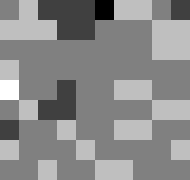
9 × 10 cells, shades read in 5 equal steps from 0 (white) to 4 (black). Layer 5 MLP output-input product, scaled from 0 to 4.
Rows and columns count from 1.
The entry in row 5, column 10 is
2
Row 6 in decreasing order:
3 3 2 2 2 2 2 1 1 1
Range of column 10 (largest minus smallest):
2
